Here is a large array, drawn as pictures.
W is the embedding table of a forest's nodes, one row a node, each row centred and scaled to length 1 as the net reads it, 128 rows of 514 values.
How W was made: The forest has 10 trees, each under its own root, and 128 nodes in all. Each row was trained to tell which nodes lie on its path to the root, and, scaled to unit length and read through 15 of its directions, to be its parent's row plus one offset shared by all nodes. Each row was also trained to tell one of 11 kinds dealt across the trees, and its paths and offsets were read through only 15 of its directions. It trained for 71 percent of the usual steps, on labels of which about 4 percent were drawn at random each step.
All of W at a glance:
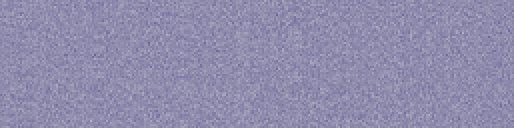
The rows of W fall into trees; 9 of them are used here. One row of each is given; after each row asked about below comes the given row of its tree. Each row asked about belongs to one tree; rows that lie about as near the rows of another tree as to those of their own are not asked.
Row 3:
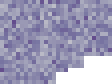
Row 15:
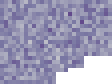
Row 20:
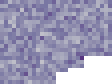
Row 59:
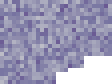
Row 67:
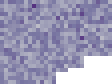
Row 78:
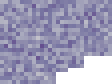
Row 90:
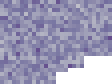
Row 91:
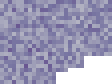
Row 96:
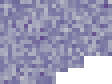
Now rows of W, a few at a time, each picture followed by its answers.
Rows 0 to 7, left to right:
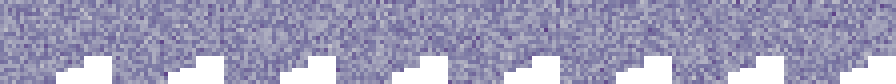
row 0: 20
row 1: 90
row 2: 90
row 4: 20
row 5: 20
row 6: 15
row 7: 90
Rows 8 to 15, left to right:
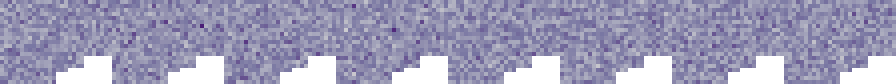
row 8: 91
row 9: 3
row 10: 90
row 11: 20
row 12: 91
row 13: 67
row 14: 78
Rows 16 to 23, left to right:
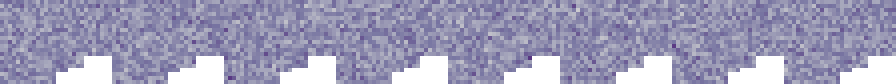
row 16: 3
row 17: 3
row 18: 20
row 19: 15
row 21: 91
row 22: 15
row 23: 91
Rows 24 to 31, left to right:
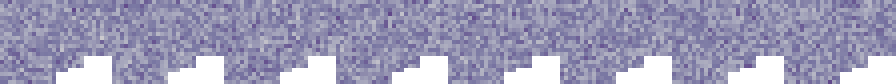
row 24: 90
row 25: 96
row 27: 20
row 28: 91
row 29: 67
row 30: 67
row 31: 3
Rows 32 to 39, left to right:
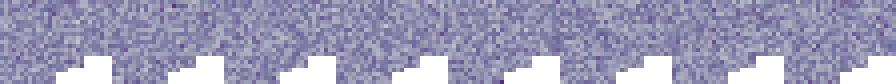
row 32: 20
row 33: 59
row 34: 96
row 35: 78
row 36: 3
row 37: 67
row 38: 67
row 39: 3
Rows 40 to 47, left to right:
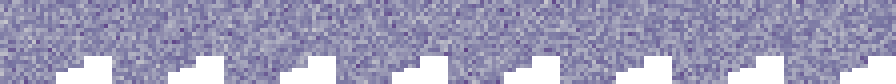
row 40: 90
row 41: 15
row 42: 3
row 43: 20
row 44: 20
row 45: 96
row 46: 78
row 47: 59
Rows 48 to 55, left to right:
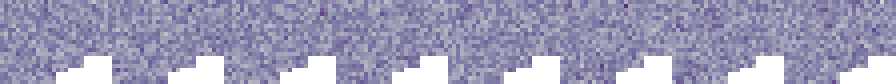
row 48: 78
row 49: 96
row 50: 59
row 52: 96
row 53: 90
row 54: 78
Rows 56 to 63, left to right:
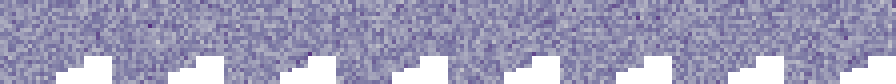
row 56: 3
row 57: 90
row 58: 67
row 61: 91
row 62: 91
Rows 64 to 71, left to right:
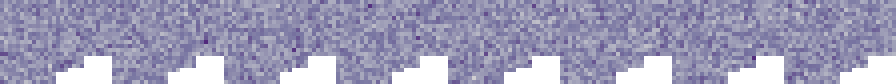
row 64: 20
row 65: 96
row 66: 15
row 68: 90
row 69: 91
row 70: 96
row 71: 78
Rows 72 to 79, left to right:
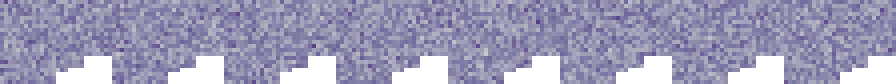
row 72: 96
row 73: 78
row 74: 59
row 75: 15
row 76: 15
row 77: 67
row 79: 3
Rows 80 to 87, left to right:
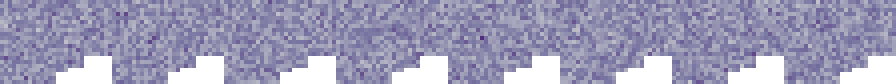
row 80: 20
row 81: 59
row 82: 90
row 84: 91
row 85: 96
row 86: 3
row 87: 78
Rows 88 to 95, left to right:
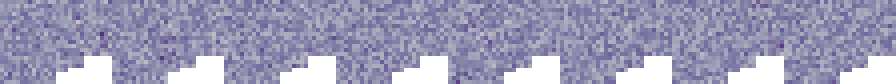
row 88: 91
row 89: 67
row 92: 91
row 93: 20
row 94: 3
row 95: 3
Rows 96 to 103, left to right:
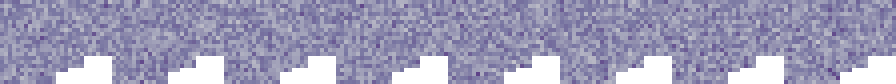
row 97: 90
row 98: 67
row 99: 59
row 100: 3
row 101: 67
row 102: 78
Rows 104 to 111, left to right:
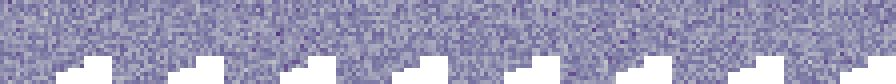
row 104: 20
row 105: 96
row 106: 20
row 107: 59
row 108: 91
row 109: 3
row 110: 90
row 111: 15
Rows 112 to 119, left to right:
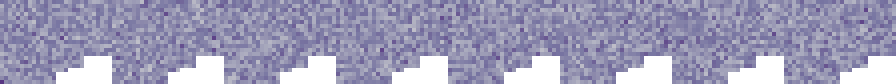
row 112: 90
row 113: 20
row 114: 96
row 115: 96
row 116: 96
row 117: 91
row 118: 67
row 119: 59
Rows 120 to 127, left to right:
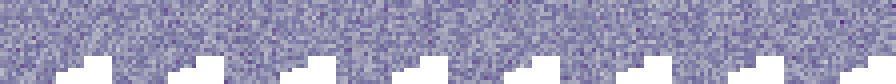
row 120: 91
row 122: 90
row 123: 15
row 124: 3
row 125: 78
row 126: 59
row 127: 20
